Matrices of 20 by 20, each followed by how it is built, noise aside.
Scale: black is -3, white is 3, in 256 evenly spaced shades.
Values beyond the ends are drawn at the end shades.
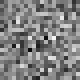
noise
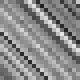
Toeplitz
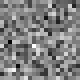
noise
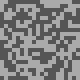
noise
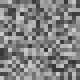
noise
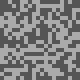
noise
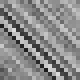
Toeplitz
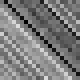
Toeplitz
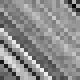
Toeplitz
